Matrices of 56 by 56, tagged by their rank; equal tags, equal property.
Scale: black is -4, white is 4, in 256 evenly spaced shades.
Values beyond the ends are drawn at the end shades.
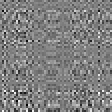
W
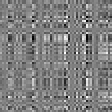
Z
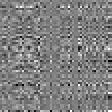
W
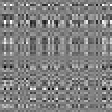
Z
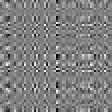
Z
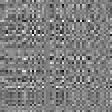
W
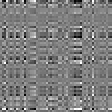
Z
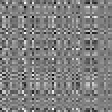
Z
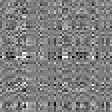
W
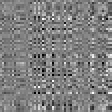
W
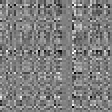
W
